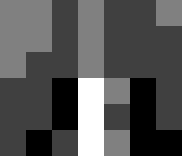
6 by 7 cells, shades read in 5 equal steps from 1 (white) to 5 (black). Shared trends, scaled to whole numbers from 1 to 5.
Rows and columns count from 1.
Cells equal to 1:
3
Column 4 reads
3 3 3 1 1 1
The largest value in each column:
4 5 5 3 4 5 5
